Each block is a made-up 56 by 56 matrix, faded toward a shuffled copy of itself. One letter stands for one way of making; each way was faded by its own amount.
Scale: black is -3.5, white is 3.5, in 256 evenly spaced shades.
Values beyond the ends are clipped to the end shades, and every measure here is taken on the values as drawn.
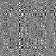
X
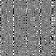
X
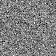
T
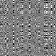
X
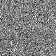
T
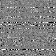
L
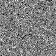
T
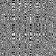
X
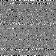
L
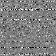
L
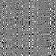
X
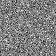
T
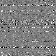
L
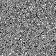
T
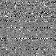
L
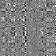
X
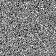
T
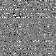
L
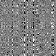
X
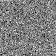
T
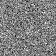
T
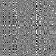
X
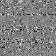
L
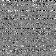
L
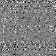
L
